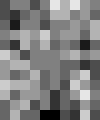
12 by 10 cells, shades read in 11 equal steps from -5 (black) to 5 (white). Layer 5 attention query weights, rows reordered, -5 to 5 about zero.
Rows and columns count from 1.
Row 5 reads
-1 -3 2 0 2 -1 0 -1 -4 -1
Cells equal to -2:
12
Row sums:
7 -3 -4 10 -7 6 -2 2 8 4 -6 -15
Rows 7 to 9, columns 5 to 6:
0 0 | -1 0 | -1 0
